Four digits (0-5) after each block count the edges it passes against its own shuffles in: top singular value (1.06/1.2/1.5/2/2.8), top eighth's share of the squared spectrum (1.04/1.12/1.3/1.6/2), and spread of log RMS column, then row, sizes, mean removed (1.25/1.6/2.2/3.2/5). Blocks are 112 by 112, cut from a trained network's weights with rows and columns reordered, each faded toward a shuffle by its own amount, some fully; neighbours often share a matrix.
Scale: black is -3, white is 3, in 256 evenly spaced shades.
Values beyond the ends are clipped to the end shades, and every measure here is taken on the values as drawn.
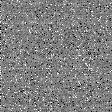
2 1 1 0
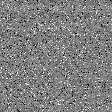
2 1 1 0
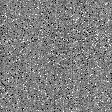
1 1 0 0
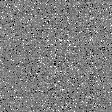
2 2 1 0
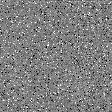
0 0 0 0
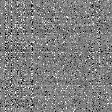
3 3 3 0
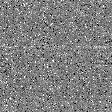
1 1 1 0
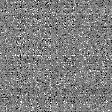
3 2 3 0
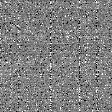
3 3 3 0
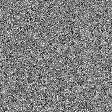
1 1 0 0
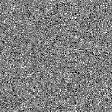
3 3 2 2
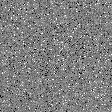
0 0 0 0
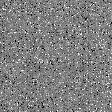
2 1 0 1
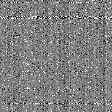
3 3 0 3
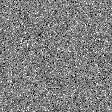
1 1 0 0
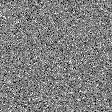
0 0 0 0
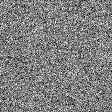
1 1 0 0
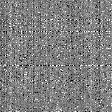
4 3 1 3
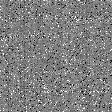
2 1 0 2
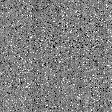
2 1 0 1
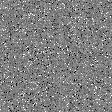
0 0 0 0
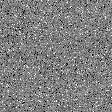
0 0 0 0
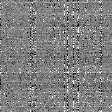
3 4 4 0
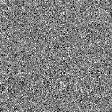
3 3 2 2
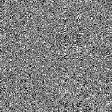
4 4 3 2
